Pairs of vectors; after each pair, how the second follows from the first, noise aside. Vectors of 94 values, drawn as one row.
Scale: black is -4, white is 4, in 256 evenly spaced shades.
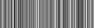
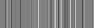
partly zeroed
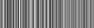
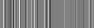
partly zeroed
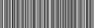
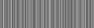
shrunk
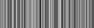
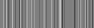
partly zeroed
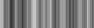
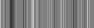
partly zeroed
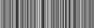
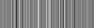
partly zeroed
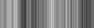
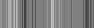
partly zeroed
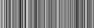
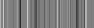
partly zeroed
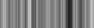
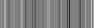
partly zeroed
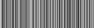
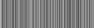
shrunk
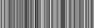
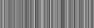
shrunk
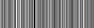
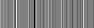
partly zeroed
